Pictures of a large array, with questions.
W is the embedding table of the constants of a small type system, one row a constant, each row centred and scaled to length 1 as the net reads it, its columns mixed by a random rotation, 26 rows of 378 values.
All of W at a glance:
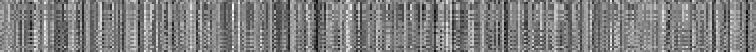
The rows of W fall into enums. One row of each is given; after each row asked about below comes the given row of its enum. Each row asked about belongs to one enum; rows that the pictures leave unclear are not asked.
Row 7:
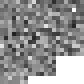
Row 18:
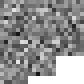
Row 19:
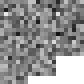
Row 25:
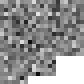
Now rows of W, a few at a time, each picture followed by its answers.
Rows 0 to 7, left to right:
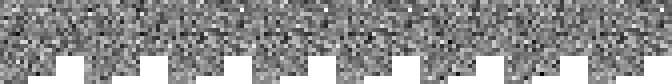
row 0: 18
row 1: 19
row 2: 7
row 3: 7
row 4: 7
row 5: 25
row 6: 25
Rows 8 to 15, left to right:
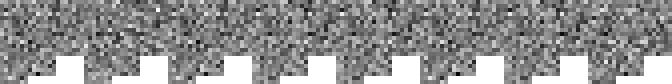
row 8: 25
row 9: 7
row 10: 25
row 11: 19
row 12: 19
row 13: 25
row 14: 19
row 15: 18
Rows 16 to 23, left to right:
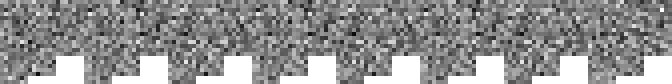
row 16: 25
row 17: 19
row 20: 18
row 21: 19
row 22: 18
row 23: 7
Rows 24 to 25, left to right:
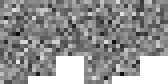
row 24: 18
